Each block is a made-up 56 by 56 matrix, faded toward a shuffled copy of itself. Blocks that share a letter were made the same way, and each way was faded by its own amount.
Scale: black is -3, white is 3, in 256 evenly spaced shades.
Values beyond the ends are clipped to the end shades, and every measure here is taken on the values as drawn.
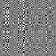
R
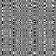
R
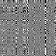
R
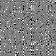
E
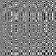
R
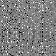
E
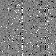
E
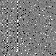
E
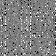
E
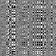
R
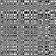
R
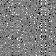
E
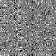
E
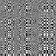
R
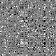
E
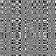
R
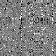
E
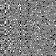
E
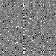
E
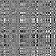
R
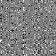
E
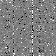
E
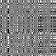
R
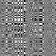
R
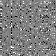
E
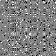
E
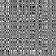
R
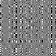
R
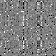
E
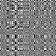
R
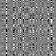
R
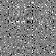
E
